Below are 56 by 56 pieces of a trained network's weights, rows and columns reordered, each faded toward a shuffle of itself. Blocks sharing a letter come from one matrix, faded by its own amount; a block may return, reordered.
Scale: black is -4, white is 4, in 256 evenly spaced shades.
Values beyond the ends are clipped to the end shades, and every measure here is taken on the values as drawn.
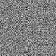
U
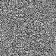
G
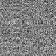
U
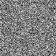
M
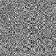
U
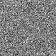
G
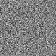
M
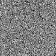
G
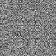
U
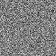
M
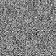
M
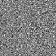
M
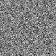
M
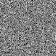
G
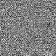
U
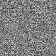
M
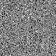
G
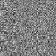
U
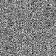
M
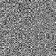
U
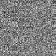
U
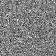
G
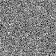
G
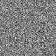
M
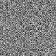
U
